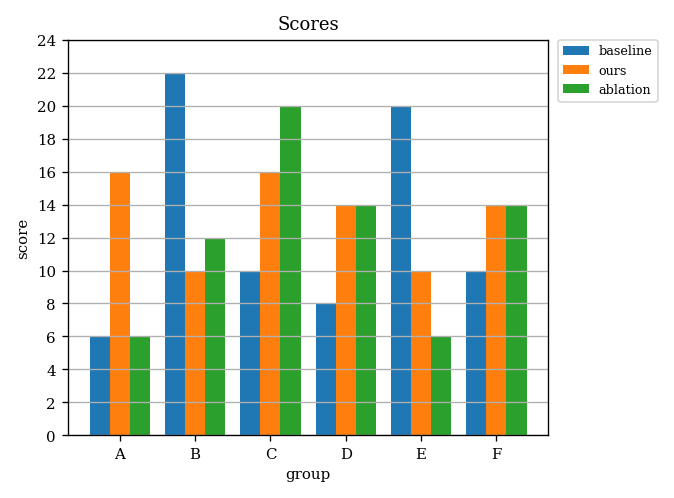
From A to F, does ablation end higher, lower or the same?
higher
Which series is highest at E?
baseline
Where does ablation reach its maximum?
C
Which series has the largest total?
ours
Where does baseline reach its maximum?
B
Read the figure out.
Title: Scores
x-axis: group, ticks A B C D E F
y-axis: score, ticks 0 2 4 6 8 10 12 14 16 18 20 22 24
Legend: baseline, ours, ablation
Values:
baseline: 6 22 10 8 20 10
ours: 16 10 16 14 10 14
ablation: 6 12 20 14 6 14
